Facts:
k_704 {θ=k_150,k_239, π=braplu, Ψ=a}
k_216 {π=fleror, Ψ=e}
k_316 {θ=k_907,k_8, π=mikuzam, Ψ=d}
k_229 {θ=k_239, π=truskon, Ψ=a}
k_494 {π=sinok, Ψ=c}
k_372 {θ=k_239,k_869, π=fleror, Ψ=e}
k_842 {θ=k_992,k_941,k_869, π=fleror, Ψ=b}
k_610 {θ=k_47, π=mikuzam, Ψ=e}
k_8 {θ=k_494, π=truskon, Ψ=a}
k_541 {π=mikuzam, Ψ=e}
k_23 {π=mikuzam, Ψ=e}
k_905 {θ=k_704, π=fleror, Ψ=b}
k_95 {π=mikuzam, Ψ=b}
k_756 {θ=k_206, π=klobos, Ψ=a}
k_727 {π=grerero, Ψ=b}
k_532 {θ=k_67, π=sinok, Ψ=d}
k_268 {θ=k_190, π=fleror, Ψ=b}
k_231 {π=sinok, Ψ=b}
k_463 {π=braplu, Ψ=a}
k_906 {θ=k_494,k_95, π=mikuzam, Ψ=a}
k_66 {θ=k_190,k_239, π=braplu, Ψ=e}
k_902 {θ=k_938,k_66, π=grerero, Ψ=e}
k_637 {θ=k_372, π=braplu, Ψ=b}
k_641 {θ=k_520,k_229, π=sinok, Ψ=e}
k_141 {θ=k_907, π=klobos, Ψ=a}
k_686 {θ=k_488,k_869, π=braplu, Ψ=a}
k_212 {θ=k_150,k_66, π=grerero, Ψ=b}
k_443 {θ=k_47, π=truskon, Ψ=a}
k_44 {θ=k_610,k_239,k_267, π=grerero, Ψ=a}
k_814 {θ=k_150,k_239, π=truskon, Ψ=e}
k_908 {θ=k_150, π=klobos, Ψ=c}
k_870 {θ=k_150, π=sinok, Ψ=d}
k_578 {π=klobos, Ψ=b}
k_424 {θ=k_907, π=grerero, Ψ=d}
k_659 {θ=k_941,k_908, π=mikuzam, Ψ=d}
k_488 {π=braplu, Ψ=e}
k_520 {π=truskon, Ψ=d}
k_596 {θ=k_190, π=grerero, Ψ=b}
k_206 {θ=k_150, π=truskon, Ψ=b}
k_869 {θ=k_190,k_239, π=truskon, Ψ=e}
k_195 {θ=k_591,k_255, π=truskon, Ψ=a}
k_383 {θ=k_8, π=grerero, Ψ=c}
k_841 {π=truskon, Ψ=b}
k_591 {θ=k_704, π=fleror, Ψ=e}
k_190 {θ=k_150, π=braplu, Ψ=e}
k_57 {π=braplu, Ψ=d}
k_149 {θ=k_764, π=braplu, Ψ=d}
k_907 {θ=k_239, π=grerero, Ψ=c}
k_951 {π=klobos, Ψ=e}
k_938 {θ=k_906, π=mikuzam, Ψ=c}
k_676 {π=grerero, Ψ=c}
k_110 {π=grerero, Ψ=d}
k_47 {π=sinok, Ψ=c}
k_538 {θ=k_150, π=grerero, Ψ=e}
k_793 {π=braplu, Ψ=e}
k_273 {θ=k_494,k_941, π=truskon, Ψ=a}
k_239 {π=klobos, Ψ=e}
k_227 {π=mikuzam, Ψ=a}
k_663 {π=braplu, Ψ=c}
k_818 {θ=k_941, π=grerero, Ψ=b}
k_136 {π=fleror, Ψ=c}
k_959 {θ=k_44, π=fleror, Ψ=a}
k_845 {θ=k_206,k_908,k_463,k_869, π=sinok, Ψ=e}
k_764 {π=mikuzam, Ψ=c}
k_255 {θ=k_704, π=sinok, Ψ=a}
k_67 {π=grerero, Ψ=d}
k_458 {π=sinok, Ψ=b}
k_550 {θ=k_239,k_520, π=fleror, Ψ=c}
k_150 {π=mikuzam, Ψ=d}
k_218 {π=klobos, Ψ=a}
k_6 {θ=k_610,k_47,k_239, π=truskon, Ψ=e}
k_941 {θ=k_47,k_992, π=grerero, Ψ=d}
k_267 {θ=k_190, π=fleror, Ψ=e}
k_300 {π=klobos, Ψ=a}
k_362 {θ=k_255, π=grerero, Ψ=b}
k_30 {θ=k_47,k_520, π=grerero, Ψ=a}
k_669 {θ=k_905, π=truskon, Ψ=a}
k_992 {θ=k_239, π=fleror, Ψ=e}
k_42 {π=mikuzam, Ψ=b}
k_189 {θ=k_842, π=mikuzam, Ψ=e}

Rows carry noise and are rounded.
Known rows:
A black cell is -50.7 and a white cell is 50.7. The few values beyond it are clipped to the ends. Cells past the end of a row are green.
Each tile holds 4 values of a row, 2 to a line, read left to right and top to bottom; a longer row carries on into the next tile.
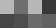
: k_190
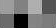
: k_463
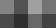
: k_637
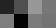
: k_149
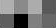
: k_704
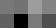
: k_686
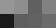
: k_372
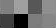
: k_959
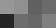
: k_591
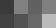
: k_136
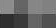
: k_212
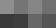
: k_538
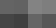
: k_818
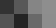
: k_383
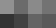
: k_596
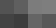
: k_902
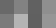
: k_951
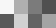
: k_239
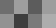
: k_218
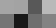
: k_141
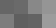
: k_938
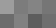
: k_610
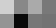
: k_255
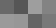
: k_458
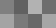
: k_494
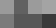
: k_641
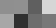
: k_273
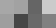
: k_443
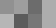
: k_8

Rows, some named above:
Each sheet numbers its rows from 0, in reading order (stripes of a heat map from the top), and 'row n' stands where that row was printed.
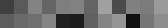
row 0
k_727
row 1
k_550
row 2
k_906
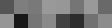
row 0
k_906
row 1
k_907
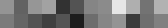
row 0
k_641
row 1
k_383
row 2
k_229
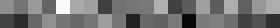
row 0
k_907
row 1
k_150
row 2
k_316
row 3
k_57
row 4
k_845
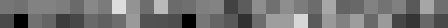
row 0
k_424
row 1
k_362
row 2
k_814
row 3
k_424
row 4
k_676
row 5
k_841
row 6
k_95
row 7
k_637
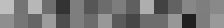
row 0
k_47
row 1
k_216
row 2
k_488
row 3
k_227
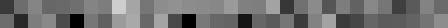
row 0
k_110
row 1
k_424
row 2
k_520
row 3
k_44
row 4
k_659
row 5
k_67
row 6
k_362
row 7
k_727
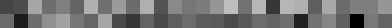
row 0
k_663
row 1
k_494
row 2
k_66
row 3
k_189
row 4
k_190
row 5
k_756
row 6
k_30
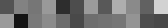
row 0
k_906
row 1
k_793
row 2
k_6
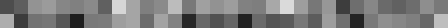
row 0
k_532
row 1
k_941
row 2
k_520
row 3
k_870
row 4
k_659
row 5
k_908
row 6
k_110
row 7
k_764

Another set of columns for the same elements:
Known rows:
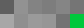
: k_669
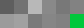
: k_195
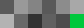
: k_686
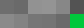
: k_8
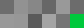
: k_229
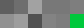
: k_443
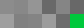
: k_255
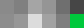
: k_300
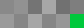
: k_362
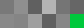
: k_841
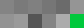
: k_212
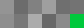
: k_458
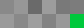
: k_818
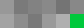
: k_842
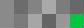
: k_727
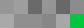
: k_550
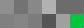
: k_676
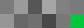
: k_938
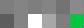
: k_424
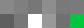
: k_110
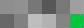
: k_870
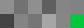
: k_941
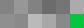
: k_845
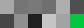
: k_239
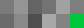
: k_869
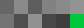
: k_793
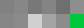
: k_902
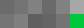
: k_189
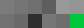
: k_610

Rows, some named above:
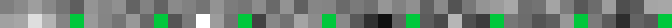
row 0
k_141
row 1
k_255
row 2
k_110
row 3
k_941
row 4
k_663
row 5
k_57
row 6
k_494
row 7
k_66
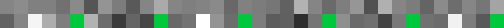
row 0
k_424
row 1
k_686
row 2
k_532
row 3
k_764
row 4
k_938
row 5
k_316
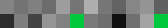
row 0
k_520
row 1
k_47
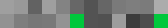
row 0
k_907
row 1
k_149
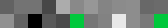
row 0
k_463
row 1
k_216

